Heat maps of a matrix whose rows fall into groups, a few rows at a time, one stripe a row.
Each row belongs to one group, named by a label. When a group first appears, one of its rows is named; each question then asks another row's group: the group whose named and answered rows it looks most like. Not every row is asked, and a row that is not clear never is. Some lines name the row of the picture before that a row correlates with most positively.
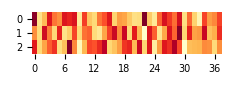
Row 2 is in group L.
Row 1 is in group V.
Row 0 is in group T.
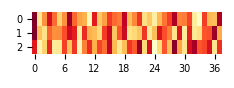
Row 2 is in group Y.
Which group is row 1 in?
T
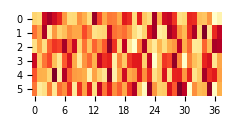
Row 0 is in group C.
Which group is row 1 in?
V
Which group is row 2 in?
T
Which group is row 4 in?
T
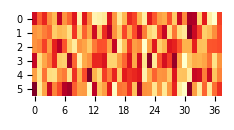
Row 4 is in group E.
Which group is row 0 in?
V
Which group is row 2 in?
C
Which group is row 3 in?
L
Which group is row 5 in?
T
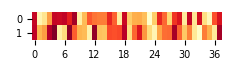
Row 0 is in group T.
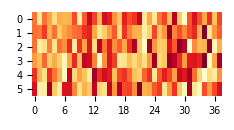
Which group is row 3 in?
V
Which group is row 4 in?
L
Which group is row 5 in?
T
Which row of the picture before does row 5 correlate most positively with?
1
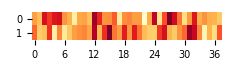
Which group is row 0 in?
C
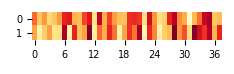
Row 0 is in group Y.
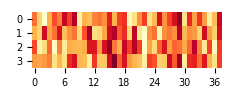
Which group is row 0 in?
T
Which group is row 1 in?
V
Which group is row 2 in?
E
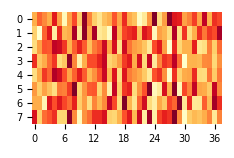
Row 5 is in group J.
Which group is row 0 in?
V
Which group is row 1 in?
J
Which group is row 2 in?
C
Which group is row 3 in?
L
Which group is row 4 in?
C
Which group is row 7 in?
L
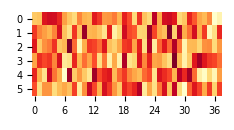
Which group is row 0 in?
C
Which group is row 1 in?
V
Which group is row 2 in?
L
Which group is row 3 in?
J
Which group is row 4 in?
L
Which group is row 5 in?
E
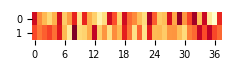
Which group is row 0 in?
V
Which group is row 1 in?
J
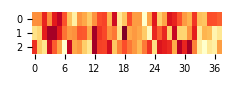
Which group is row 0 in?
C
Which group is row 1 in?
C
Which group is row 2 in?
L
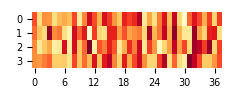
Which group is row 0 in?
E
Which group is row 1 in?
J
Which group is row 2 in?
Y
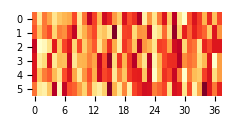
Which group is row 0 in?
E
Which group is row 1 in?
J
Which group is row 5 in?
T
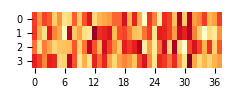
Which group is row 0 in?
V
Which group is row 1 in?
L
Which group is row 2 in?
E
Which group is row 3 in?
L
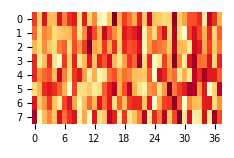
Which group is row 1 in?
E
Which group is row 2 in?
E
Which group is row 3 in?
Y
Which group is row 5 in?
V
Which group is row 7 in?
T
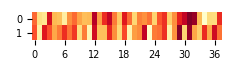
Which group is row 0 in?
L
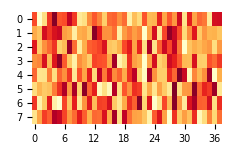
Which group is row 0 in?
T
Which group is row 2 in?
L
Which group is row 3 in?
C
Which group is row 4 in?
Y
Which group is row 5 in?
J
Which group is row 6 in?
Y
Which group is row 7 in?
C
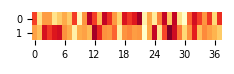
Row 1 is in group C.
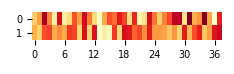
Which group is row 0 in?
V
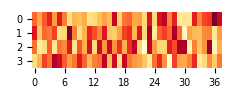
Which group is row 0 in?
J
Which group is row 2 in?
Y
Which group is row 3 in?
C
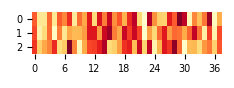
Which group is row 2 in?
L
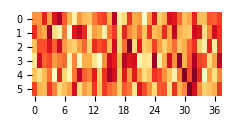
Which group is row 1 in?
J
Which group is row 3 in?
V
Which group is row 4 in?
E
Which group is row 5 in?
L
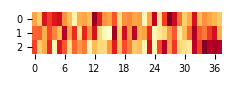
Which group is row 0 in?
C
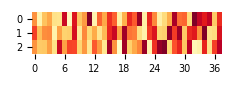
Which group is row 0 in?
Y
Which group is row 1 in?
V
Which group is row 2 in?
T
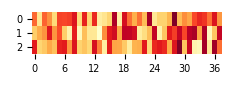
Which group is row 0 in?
J
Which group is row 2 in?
T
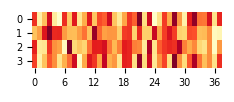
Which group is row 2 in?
L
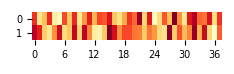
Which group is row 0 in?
Y
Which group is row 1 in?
V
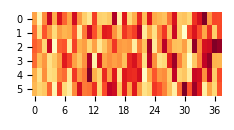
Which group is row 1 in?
E
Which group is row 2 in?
J
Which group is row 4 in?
E
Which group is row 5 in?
E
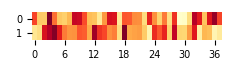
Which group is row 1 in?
C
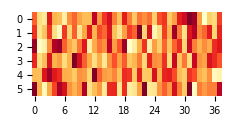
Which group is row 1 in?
Y
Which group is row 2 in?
T
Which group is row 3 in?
J
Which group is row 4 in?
C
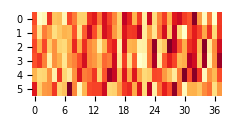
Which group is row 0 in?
L
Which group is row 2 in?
V
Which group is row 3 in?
V
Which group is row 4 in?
E
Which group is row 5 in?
L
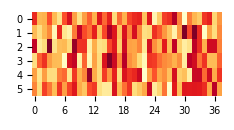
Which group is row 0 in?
Y
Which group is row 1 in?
E
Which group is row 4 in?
E
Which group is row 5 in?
J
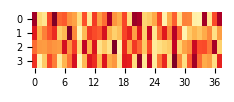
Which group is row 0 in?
T
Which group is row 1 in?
L
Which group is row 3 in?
L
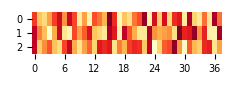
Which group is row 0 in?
T
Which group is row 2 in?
Y
